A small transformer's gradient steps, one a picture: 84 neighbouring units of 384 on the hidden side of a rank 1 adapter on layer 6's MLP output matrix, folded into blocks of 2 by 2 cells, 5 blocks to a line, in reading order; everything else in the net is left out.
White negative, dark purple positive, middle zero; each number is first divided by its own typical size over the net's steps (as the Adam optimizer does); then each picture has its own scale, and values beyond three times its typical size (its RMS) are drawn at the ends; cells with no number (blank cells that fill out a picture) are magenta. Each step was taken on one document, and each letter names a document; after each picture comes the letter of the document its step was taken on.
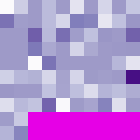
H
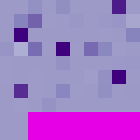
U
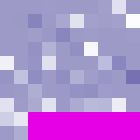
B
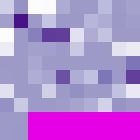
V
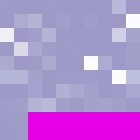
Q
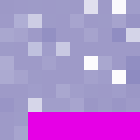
Q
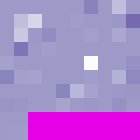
Q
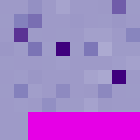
U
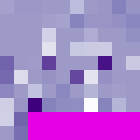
B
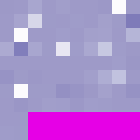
U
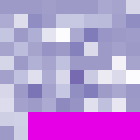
B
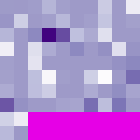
V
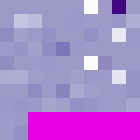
Q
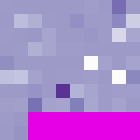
Q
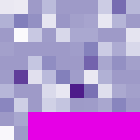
H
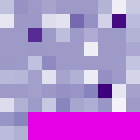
H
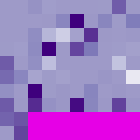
B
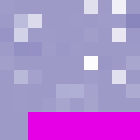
Q
